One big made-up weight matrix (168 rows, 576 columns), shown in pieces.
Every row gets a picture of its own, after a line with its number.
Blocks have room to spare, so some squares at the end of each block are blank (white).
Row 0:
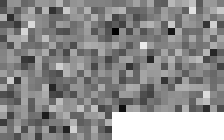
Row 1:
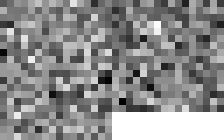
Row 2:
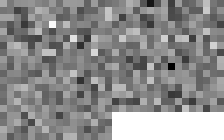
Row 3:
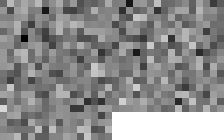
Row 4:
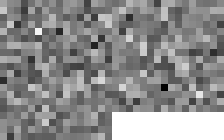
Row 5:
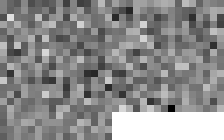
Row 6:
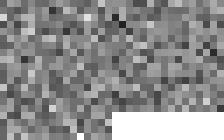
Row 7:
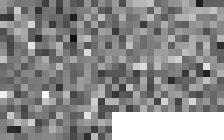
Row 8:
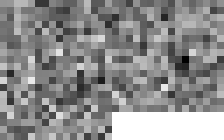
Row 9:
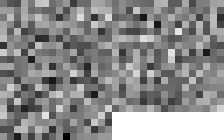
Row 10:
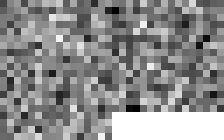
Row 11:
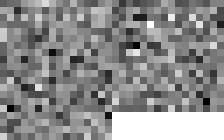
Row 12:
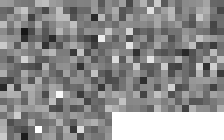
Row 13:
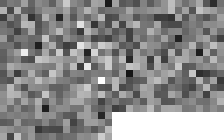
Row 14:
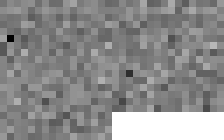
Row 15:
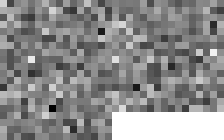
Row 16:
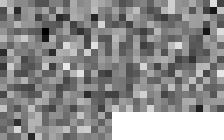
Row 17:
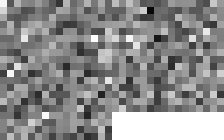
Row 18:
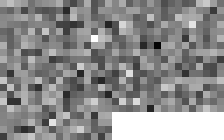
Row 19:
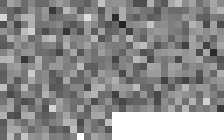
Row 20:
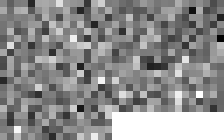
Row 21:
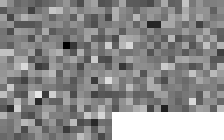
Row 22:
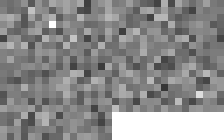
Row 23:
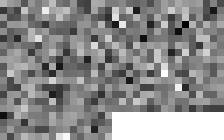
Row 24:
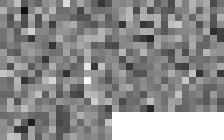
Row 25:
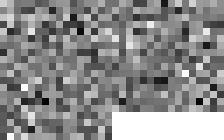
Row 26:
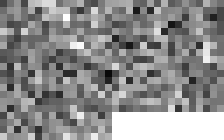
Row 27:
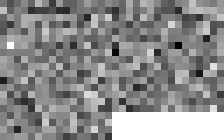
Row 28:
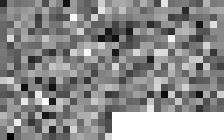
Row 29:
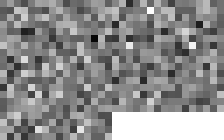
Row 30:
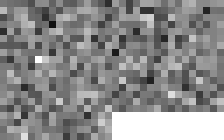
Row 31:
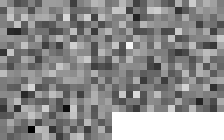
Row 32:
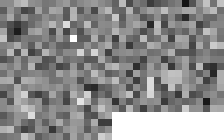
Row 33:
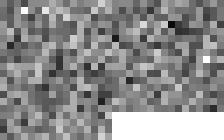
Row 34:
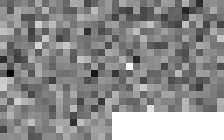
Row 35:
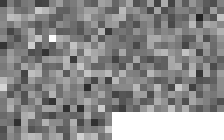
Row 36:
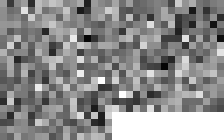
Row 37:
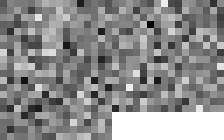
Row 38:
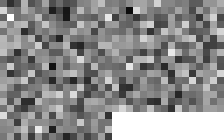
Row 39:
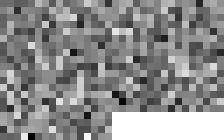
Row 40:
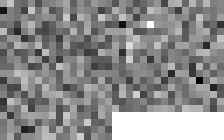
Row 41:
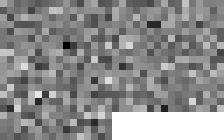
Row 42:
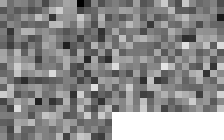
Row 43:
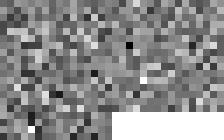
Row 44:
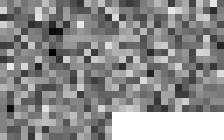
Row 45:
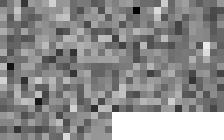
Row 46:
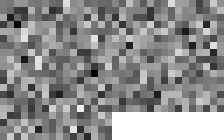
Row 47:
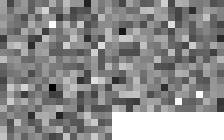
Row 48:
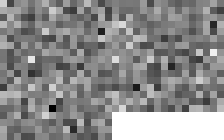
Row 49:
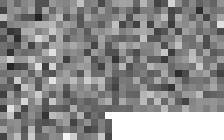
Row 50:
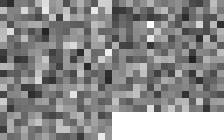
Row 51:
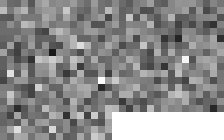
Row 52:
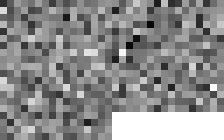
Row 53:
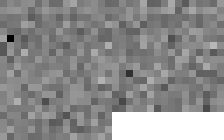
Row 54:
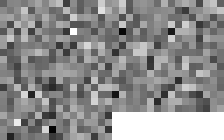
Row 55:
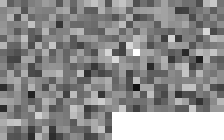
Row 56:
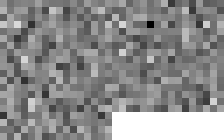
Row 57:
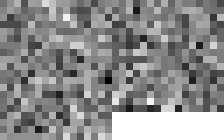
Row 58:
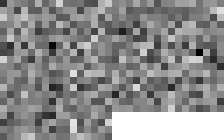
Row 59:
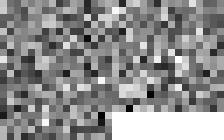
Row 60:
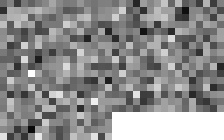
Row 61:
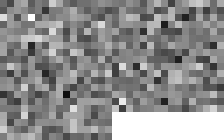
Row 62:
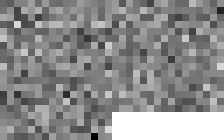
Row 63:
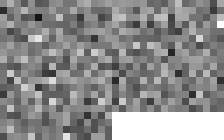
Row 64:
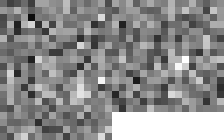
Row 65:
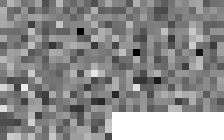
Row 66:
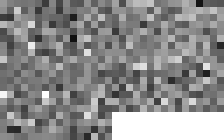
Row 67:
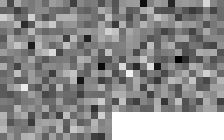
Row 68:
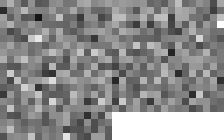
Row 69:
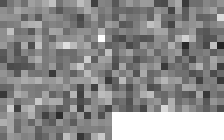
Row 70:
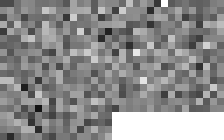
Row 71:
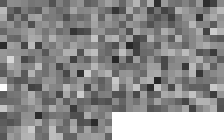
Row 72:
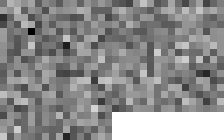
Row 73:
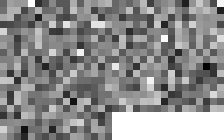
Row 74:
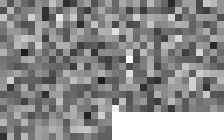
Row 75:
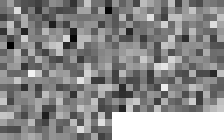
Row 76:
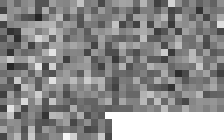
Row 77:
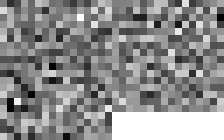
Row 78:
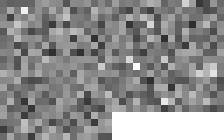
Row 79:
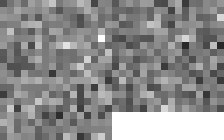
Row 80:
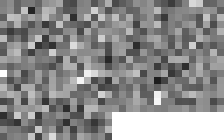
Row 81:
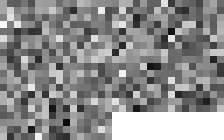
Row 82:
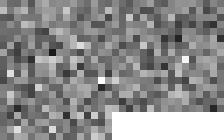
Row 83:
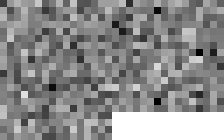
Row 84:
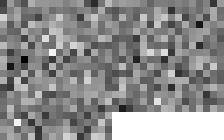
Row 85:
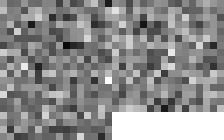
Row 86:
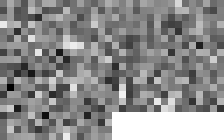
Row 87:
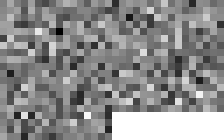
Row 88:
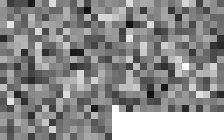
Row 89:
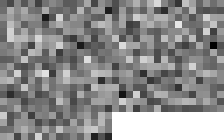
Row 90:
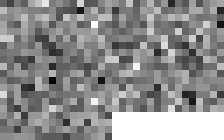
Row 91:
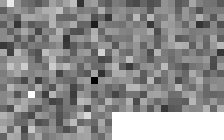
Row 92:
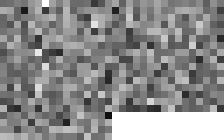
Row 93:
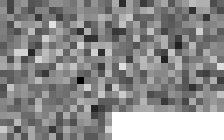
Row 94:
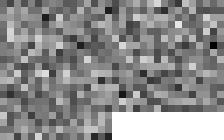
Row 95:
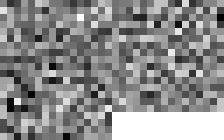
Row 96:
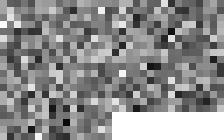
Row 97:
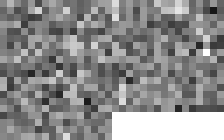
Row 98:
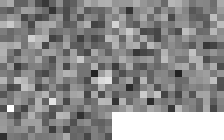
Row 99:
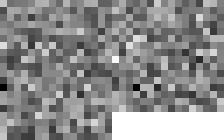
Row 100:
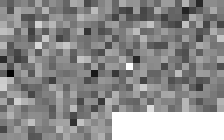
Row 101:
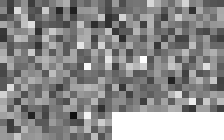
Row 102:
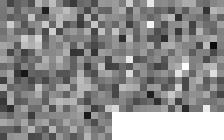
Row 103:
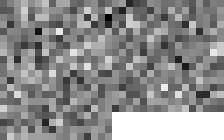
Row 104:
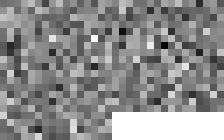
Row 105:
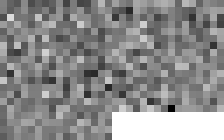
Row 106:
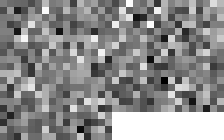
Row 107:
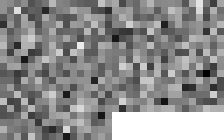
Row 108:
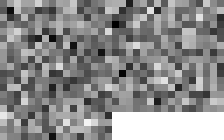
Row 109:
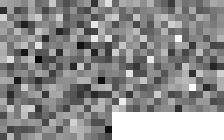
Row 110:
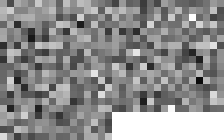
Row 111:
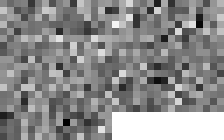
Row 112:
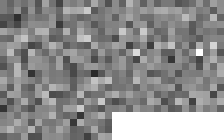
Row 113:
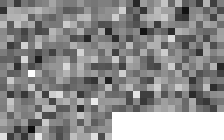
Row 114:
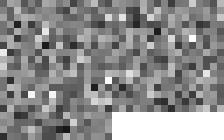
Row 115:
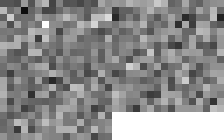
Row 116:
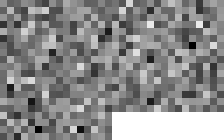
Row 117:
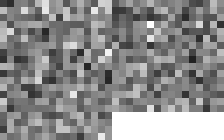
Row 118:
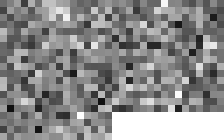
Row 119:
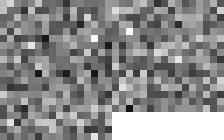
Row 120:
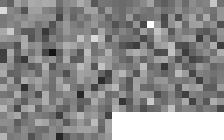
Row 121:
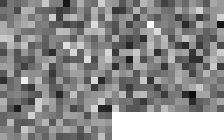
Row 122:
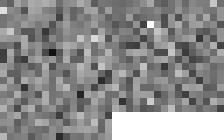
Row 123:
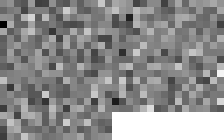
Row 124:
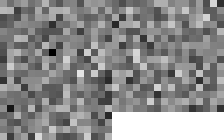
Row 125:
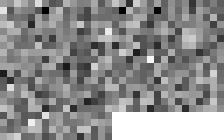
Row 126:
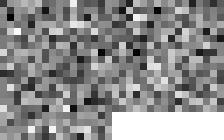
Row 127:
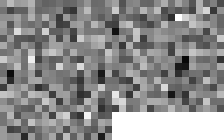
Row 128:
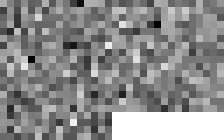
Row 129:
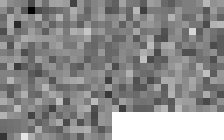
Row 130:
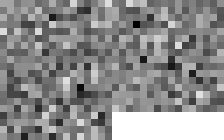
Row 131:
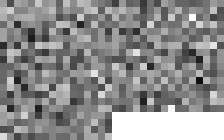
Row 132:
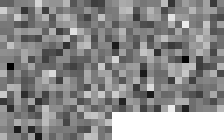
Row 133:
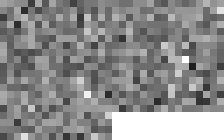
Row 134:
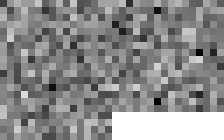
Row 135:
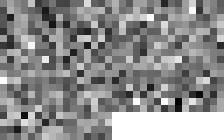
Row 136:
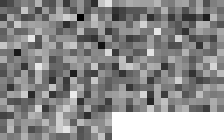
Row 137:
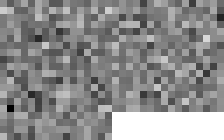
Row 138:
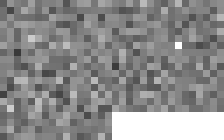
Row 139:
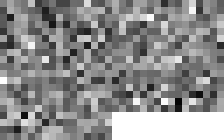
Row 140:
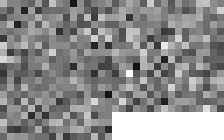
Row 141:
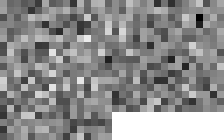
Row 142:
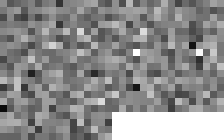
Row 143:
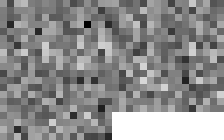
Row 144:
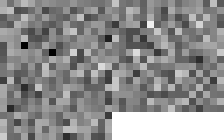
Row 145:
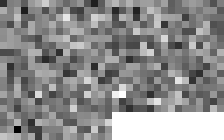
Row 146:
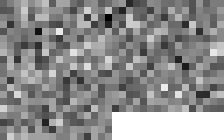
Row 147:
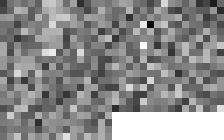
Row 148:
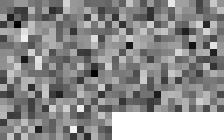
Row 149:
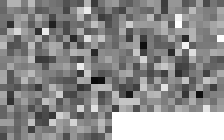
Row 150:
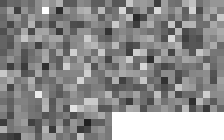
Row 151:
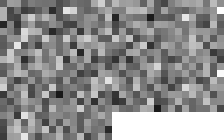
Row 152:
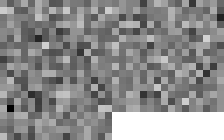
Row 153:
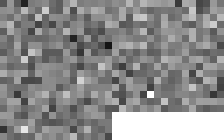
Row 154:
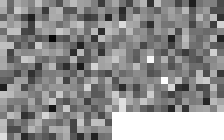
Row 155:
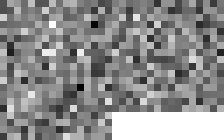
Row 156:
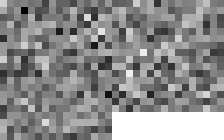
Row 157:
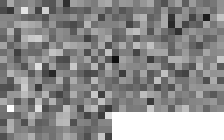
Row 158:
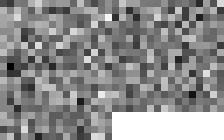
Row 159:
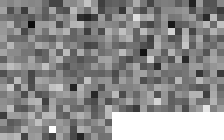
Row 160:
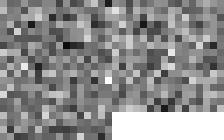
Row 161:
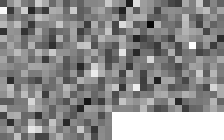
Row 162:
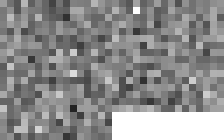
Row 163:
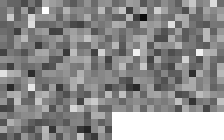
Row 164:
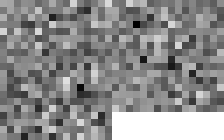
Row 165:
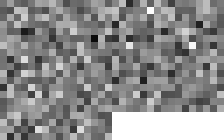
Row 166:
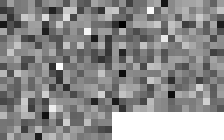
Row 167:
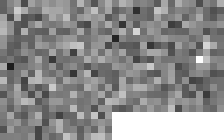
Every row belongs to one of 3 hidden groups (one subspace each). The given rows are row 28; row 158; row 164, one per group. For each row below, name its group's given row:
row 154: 28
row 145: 158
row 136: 158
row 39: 164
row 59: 164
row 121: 158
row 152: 158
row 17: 28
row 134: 28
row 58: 28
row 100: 158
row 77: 158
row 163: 28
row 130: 164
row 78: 164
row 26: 158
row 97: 158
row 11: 158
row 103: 164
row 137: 158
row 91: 158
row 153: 164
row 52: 28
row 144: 158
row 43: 28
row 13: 164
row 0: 28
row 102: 164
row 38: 158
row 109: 164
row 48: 28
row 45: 158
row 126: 28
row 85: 158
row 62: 164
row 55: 28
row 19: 28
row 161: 28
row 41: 158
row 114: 158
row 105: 158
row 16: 158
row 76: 158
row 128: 158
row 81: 28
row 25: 28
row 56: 28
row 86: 158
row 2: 164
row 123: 28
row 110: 158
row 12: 28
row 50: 158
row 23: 158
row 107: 164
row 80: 28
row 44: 158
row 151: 28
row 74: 164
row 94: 164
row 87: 164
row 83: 28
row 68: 158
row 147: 158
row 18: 164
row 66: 164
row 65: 28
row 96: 28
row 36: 164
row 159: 28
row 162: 158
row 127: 164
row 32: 164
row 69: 158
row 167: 158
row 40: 28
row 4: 164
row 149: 164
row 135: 164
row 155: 158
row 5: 158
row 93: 164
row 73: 164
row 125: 28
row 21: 158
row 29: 28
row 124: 158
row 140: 164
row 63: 158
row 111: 28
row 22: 164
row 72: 164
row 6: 28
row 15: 28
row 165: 28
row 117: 158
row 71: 28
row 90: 158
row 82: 164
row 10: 158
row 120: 158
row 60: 28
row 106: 28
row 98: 158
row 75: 164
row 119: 164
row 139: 164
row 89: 164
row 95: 158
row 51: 164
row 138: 158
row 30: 164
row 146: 164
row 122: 158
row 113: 28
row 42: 158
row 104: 28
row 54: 28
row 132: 158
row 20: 164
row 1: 158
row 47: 164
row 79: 158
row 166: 28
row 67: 164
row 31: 28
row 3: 28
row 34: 158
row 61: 164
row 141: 28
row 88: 164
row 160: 158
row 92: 158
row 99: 28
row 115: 158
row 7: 164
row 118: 158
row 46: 28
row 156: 164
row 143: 164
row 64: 164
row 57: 158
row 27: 158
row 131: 158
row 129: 164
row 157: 158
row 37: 158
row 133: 164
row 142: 28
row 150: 28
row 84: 158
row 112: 28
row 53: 164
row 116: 28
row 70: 28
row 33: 158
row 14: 164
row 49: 158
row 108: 28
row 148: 28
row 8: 164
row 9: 158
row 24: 158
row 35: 28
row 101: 164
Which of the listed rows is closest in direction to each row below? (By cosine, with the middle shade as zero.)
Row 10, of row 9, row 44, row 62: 62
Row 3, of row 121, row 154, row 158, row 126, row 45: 126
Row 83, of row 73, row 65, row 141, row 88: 65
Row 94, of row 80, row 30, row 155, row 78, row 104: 78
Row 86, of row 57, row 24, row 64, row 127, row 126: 57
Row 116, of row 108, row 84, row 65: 84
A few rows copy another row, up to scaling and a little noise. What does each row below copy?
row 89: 94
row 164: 130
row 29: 165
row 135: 139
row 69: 79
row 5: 105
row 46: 148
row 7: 66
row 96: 81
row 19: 6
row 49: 76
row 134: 83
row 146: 103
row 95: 77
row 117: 50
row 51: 82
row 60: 113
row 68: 63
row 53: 14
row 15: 48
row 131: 110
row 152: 137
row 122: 120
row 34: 100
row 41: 21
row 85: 160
